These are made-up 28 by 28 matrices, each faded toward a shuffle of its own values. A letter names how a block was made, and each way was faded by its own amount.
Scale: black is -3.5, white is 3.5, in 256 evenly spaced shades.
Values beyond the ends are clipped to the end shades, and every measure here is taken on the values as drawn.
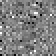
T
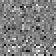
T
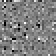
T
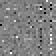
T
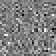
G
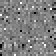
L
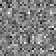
G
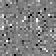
L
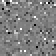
L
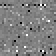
L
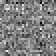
G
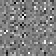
T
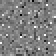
L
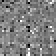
T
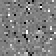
L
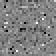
L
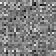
G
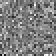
G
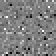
L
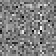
G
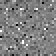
L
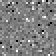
L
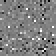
L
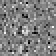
T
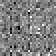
T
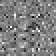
T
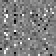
T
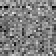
G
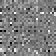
T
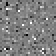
L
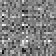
G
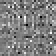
T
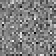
G
